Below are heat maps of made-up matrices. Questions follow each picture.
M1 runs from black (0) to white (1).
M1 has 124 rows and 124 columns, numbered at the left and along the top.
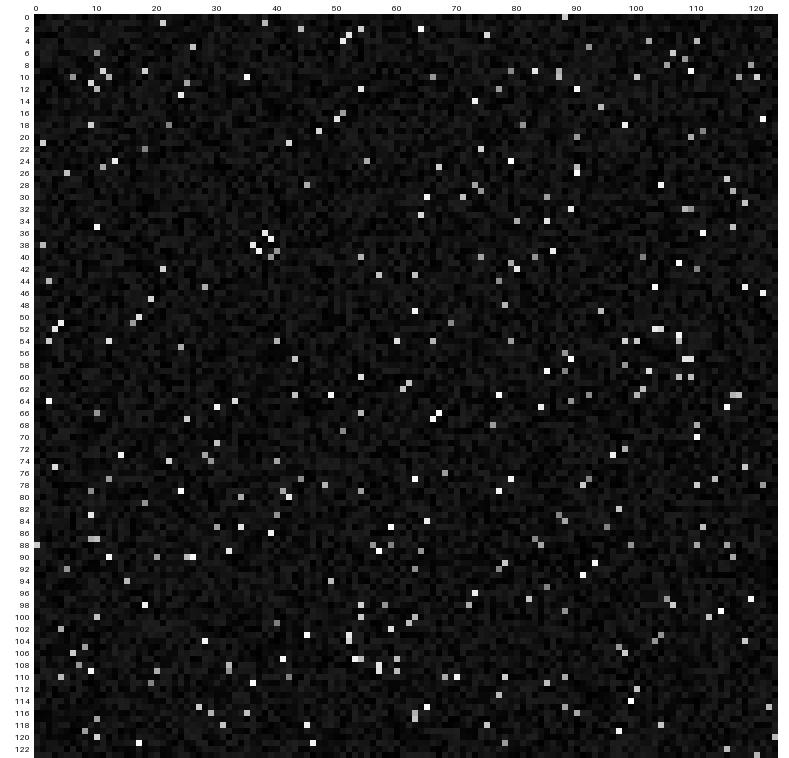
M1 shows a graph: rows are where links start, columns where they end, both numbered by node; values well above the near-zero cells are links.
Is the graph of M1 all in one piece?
no
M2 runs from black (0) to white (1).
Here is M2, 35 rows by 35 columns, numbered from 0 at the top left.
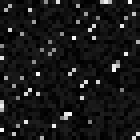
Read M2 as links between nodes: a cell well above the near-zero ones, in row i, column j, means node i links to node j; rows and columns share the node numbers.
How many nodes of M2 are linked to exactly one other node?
6
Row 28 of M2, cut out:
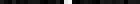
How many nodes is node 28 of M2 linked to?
2
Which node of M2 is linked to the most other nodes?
node 0
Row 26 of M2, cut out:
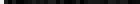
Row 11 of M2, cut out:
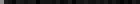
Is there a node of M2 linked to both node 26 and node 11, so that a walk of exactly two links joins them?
yes
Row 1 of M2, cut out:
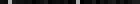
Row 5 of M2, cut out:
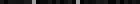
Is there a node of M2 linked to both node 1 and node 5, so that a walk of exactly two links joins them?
yes
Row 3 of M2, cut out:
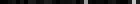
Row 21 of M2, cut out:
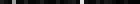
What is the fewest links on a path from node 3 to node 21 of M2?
1
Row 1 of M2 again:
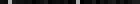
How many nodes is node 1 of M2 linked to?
2
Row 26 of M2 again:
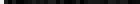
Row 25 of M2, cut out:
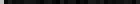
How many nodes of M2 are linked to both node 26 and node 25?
1
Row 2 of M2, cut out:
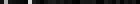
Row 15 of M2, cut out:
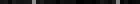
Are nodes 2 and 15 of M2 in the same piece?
yes
